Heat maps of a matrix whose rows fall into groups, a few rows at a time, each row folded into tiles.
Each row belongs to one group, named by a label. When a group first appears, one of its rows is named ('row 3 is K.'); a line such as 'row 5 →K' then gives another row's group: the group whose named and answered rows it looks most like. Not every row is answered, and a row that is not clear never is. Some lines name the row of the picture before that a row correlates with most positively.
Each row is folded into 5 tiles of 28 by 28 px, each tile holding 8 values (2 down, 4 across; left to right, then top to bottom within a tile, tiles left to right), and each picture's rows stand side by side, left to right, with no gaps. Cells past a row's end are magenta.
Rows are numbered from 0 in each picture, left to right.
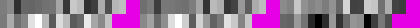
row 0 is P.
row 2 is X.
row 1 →P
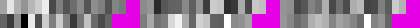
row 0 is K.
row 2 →P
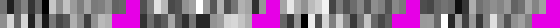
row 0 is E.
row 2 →K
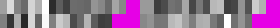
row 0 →K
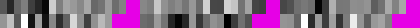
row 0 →E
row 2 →E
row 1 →X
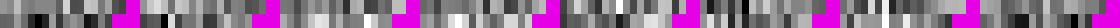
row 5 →E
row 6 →K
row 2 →P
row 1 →K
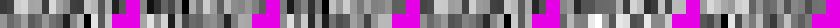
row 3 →X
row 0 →X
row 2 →E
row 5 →K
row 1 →E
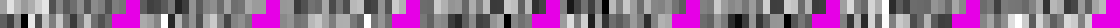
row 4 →E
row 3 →X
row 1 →E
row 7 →P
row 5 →X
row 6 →K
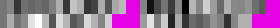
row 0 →P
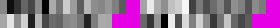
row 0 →E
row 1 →K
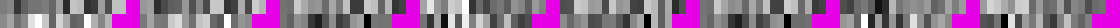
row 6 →E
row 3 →K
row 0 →P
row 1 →P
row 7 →K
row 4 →X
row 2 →X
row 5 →X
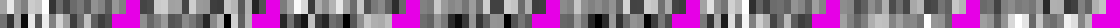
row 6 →P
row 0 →K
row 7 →P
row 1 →X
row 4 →X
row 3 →X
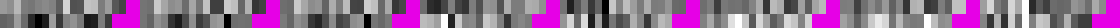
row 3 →E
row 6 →P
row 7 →K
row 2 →X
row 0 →X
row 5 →P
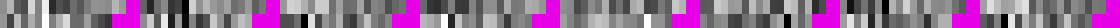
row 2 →K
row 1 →E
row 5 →X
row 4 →P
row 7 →K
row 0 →K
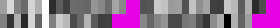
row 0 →K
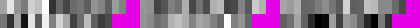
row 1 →P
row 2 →X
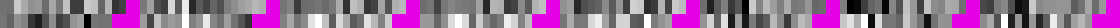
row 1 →K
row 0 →X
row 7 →E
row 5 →E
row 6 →E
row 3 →P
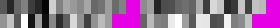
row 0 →E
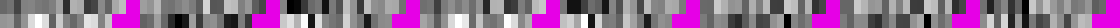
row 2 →E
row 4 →E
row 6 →X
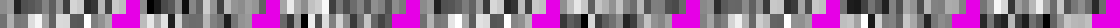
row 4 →K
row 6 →E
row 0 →P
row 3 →P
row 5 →P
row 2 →K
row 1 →E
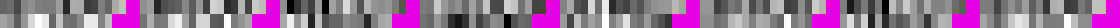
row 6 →E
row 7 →P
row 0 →P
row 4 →K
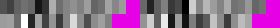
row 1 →E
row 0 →E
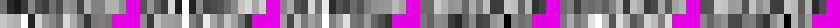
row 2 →K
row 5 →X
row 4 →P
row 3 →X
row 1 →K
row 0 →E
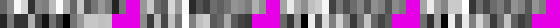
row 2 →K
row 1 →K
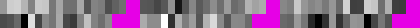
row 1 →E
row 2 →X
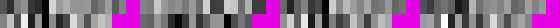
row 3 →E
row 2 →E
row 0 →E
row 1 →X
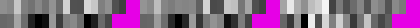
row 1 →X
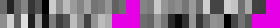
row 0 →E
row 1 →X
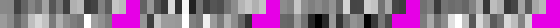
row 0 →P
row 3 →P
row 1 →K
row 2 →X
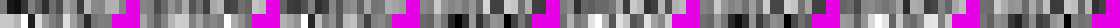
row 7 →X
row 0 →E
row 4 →P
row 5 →X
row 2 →E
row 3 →X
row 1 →P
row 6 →P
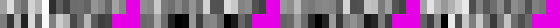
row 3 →K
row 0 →K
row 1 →X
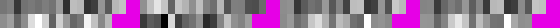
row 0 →P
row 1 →K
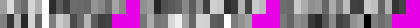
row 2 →X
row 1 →P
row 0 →K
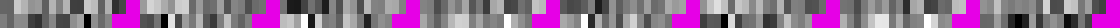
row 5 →K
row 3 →P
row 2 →E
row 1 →K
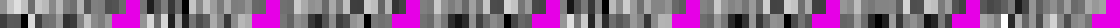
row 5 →X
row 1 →E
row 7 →E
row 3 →X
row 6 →X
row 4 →E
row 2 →X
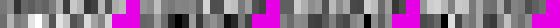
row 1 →X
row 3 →K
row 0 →P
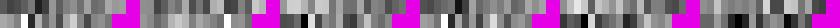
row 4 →K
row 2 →K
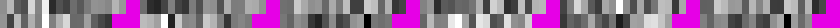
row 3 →P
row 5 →X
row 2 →X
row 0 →K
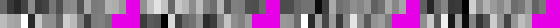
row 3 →E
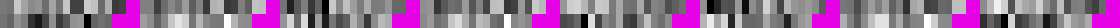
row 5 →E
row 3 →P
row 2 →E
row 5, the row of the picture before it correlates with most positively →0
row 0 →X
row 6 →P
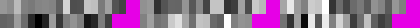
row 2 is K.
